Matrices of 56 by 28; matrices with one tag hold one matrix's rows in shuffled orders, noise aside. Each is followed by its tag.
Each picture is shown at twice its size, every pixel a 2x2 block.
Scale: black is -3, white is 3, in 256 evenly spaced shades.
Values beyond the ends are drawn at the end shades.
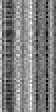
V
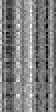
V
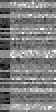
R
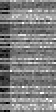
R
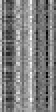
V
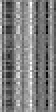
V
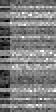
R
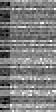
R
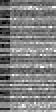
R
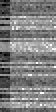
R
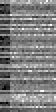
R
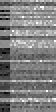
R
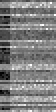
R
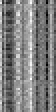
V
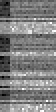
R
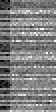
R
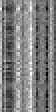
V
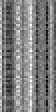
V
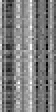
V
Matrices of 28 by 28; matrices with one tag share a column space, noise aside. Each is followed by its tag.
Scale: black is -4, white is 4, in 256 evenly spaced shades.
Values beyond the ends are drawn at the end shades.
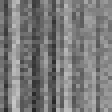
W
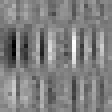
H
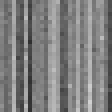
W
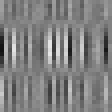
H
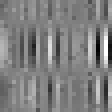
H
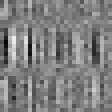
H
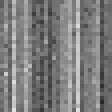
W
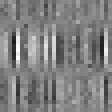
H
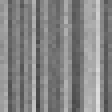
W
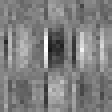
H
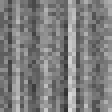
W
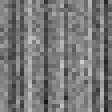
W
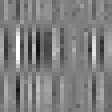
H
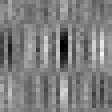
H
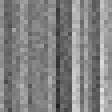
W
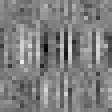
H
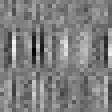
H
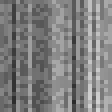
W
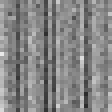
W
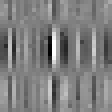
H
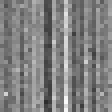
W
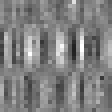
H
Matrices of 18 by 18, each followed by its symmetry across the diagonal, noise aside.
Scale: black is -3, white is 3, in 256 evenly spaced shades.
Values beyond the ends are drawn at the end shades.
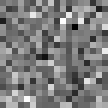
neither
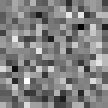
antisymmetric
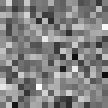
neither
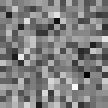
antisymmetric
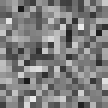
antisymmetric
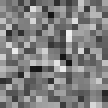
antisymmetric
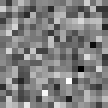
antisymmetric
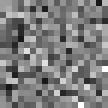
neither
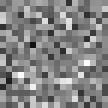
neither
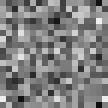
antisymmetric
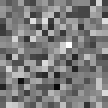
neither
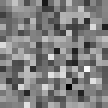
antisymmetric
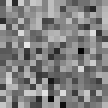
neither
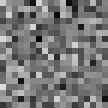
neither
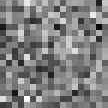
antisymmetric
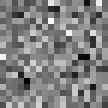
neither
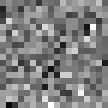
neither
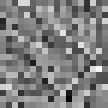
antisymmetric
